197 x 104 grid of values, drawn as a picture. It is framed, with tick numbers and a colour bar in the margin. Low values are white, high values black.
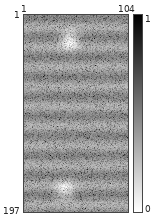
Odd rows or columns: none. Average level on the scale: 40%. Slope: none. Dips: two. Stripes: horizontal, repeating 10 times. Seam: none.
